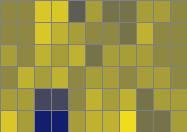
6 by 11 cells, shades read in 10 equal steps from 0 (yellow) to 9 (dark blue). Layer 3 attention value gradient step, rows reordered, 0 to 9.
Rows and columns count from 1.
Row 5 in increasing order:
2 2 3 3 3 3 3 4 5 7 7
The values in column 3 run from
1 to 9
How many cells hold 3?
22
